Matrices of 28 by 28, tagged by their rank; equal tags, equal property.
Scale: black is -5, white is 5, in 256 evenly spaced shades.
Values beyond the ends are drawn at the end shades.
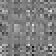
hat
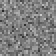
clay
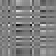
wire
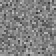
clay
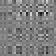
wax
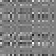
wax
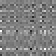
hat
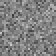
clay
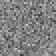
clay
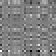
wax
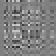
wax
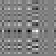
wire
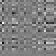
wax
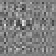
hat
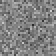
clay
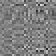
hat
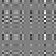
wire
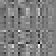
wax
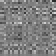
hat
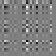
wire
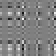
wire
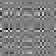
wax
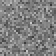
clay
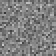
clay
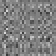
hat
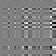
wire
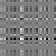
wire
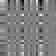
wire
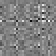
hat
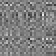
hat
